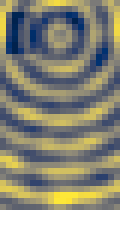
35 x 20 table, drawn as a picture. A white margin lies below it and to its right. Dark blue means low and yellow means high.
Odd patch: lower, in the top left. Ninth with the lowest average: top left. Ninth with the highest average: bottom middle. Rings: centred on the top middle.
